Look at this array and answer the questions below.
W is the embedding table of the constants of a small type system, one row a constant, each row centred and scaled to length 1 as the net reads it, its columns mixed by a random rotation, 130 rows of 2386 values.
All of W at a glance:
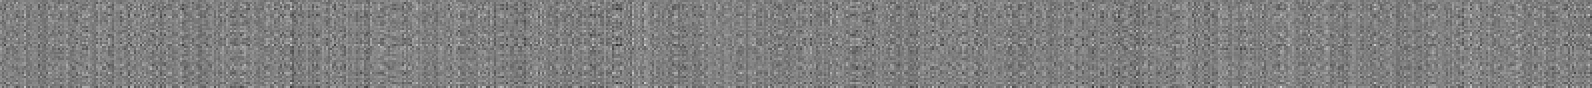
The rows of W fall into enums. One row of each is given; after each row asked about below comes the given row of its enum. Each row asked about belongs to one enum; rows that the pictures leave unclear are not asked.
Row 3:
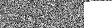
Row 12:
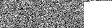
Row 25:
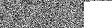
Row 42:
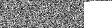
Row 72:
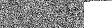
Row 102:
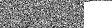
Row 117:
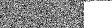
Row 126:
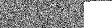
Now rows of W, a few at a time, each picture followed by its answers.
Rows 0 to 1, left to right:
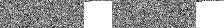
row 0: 102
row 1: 72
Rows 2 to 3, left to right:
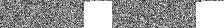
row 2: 25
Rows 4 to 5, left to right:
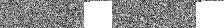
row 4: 72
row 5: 3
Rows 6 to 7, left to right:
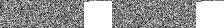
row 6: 42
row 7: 102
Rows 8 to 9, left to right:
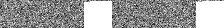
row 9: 117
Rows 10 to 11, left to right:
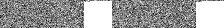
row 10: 117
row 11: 42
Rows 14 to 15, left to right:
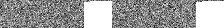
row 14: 42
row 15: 126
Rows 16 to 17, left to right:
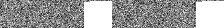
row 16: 42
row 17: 25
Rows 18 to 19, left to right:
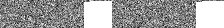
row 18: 3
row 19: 102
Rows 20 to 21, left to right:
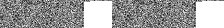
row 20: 25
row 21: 25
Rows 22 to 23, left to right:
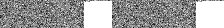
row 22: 117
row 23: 117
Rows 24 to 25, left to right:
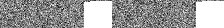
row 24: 126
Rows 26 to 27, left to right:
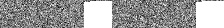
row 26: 126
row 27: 3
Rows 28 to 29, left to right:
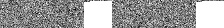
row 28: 72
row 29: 102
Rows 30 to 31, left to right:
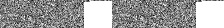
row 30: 3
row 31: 3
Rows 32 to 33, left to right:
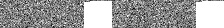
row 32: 102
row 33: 12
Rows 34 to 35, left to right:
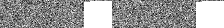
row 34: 25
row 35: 42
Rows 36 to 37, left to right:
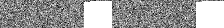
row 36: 126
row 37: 42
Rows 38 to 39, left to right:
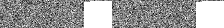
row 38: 25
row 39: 42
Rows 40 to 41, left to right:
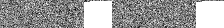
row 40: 72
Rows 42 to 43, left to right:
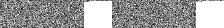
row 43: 117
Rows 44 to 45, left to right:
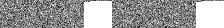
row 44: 126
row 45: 102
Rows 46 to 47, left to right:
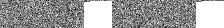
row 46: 72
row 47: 102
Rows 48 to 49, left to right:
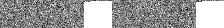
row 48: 126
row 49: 72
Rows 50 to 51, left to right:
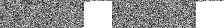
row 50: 25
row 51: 117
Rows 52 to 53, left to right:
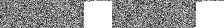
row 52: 117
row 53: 25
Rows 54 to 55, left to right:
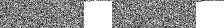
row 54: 117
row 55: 102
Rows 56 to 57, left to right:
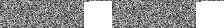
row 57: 42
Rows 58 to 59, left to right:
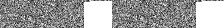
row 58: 3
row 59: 3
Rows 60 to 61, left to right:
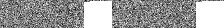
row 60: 72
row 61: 42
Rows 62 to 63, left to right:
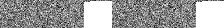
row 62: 126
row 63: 126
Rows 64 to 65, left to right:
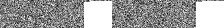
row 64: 3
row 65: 25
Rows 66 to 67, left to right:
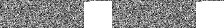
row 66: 42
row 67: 42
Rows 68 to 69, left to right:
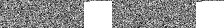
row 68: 42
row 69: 102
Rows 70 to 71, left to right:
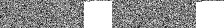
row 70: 117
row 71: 102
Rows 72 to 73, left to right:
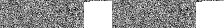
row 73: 72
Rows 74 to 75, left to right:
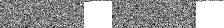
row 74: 102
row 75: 117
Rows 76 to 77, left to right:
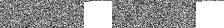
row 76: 102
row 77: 25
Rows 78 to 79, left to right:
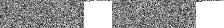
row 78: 117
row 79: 72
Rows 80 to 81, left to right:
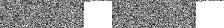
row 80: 25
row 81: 117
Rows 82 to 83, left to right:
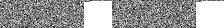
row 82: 102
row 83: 42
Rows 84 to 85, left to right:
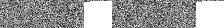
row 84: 72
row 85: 25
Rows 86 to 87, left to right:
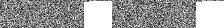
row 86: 42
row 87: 25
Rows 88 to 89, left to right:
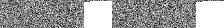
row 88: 72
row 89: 126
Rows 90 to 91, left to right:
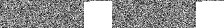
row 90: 42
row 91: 25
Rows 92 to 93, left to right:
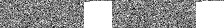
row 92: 102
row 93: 12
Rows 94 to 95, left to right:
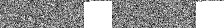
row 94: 3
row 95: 117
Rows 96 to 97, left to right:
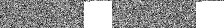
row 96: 117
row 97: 42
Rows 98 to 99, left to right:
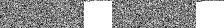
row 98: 117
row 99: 102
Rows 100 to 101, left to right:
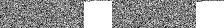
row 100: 117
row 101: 102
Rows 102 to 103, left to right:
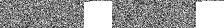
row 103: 25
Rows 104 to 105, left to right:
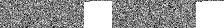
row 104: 102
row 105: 126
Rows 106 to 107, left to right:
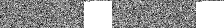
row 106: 117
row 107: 42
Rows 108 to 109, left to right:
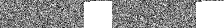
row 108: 126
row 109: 3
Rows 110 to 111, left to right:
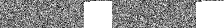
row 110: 126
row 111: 3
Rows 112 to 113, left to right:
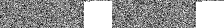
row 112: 117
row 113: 25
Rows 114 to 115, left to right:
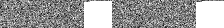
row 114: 42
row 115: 102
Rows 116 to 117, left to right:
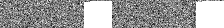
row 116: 102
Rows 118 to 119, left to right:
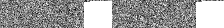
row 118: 72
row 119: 3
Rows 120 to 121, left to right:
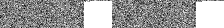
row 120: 117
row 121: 25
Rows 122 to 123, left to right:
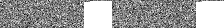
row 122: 102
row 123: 42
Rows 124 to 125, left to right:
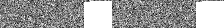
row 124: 3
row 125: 42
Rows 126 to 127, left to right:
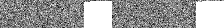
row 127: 117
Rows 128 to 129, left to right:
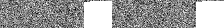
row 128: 72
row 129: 25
